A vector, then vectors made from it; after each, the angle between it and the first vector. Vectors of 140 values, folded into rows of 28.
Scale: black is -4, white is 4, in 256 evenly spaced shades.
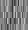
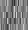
nearly parallel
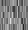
partly opposed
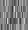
nearly parallel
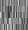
partly opposed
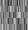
partly opposed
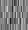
nearly parallel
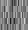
nearly parallel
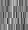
nearly opposite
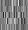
nearly opposite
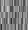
partly aligned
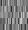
orthogonal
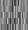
nearly parallel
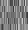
partly aligned
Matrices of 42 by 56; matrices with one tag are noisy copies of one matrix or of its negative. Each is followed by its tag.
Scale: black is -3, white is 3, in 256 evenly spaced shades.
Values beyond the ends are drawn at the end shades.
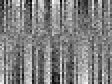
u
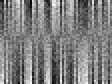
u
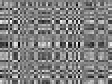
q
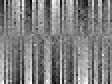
u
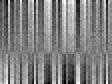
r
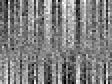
r
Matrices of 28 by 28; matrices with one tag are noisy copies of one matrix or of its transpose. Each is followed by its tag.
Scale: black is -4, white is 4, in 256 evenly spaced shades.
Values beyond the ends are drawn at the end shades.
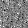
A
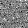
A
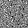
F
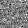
A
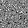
F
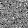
A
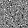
F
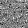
A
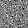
F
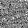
A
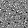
F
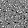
F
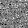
A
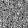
A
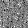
A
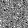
A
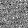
A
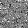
A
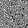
F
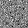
F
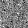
A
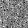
A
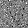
F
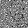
F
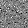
F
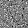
F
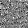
A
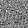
F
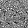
F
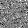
A
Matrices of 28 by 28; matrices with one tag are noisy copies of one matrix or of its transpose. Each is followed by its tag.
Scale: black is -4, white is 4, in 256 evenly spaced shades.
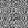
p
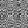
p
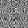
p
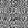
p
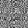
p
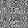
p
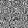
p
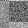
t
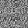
p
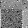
t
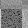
t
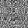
p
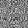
p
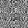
p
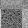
t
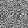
p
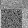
t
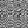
p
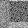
t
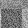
t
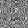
p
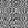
p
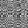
p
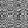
p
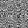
p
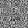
p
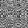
p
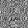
p
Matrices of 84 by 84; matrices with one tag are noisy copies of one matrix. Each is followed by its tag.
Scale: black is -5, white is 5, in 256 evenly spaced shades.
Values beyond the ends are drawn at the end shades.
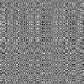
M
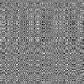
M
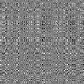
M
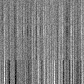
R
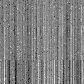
R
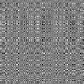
M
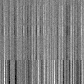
R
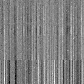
R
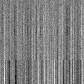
R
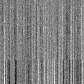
R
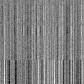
R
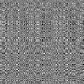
M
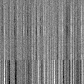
R
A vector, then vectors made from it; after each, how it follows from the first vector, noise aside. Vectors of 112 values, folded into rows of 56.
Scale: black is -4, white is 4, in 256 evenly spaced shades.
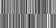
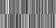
reversed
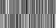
reversed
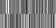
reversed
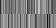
negated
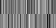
negated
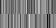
negated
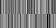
negated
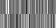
reversed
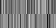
negated
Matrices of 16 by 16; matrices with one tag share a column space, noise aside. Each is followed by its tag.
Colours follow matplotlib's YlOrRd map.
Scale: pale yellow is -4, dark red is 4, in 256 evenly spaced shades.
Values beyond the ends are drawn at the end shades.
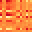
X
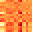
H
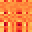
H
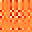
X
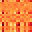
H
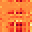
H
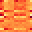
X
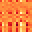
H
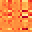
X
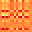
X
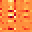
X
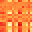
H
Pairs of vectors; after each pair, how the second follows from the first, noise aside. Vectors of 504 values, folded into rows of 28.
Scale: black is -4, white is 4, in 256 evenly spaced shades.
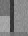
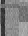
wrapped around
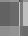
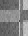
wrapped around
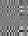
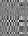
wrapped around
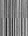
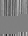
partly zeroed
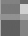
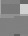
partly zeroed
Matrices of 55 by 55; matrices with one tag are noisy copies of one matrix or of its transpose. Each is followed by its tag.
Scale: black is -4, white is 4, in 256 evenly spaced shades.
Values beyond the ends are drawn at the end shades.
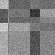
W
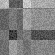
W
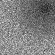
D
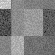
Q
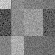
Q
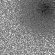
D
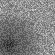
D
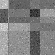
W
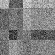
W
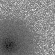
D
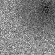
D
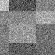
Q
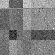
W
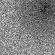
D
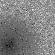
D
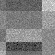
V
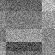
V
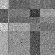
W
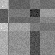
W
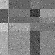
W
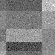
V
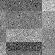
V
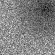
D
